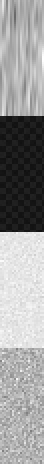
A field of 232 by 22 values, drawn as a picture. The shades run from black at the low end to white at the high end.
The table splits into 4 rows of 1 panel. Panel 1,1: high, streaked downward. Panel 2,1: very low, checkered, faint in contrast. Panel 3,1: very high, fine-grained, faint in contrast. Panel 4,1: high, fine-grained.
